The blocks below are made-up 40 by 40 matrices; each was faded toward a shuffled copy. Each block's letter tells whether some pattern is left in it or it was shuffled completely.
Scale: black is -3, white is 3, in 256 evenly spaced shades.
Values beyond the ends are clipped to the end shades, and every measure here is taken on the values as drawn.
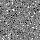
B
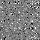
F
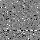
F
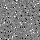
B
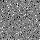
B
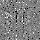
F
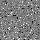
B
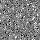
B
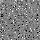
F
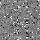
F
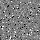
B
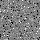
B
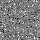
B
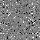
F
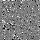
F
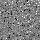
B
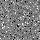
B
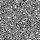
B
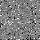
F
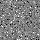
B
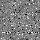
F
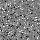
B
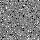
B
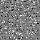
F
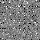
F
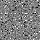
F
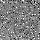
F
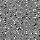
F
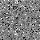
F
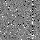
F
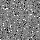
B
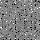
F
